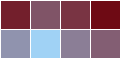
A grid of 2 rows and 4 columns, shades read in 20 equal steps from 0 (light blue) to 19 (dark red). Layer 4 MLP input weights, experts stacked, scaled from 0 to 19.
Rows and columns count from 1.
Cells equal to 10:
0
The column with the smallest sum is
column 2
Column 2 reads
12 0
